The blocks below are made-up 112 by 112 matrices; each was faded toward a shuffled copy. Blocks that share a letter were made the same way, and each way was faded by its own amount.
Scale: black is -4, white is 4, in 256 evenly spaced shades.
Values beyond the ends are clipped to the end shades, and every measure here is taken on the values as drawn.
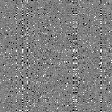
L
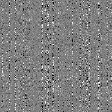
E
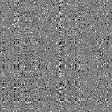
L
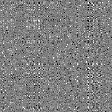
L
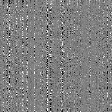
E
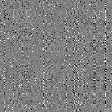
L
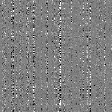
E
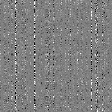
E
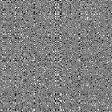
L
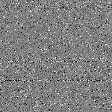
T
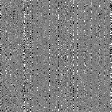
E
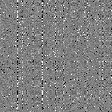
L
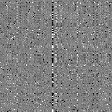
L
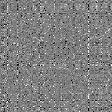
L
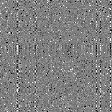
L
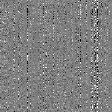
E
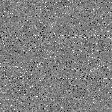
T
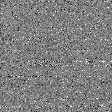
T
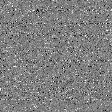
T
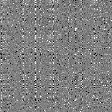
L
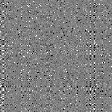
L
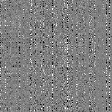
E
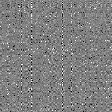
L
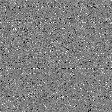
T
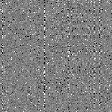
L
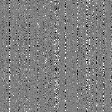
E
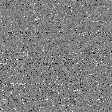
T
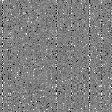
L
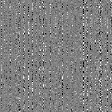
E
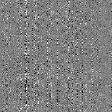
E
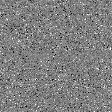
T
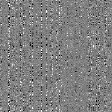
E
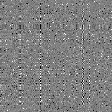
L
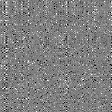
L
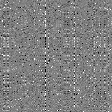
L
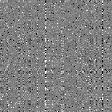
L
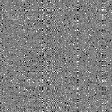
L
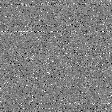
T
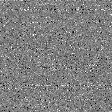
T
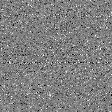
T
